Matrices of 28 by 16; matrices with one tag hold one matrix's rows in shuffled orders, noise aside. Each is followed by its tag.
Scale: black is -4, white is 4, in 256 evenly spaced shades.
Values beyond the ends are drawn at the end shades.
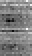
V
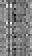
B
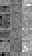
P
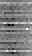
V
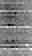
V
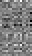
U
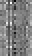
B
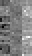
P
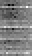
V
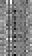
B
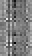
B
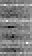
V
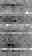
V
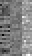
P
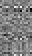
U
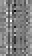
B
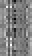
B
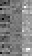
P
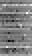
V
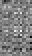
U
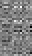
U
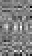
U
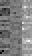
P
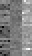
P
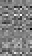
U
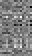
U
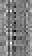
B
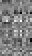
U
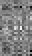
U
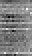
V
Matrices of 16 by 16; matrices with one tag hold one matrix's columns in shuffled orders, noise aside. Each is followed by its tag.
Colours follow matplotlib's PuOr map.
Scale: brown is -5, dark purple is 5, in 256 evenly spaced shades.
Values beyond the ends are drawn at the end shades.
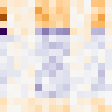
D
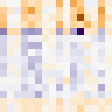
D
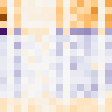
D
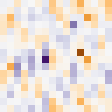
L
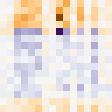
D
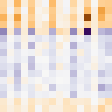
D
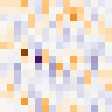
L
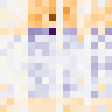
D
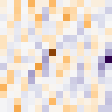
L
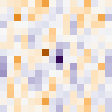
L
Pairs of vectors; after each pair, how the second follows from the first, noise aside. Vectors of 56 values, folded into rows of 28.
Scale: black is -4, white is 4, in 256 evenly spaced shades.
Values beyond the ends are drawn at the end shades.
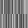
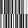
scaled up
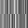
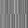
shrunk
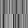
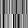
scaled up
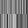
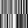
scaled up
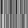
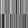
sign-scrambled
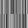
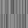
shrunk
